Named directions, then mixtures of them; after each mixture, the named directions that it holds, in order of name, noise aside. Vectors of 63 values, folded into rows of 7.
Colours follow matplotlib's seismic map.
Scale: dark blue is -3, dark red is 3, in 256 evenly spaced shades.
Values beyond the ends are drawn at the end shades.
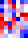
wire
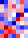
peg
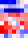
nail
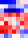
nail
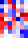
wire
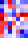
wire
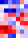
nail, peg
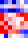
nail, wire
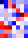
peg, wire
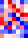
nail, wire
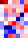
nail, peg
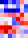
nail, peg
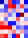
peg, wire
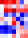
nail, peg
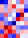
peg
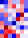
peg
